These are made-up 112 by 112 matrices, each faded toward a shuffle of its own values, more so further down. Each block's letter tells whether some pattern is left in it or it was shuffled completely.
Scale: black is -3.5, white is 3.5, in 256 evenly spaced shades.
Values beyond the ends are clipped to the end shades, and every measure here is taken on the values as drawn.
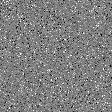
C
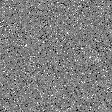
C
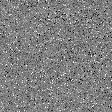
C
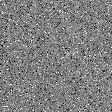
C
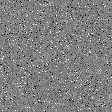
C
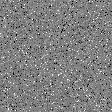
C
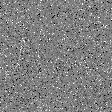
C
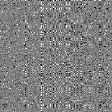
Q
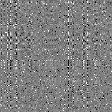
Q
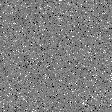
C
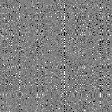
Q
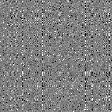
Q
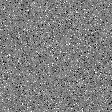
C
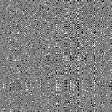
Q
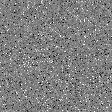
C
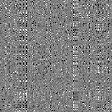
Q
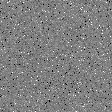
C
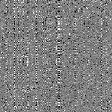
Q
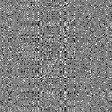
Q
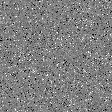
C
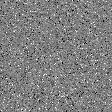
C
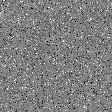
C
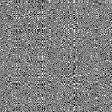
Q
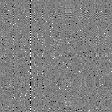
Q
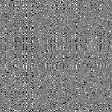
Q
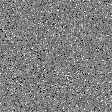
C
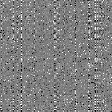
Q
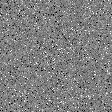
C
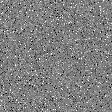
C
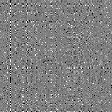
Q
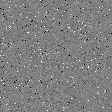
C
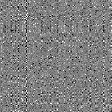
Q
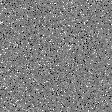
C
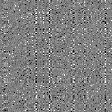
Q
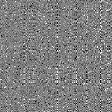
Q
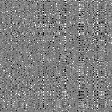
Q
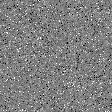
C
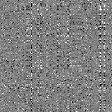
Q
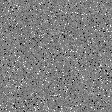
C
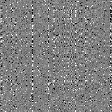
Q
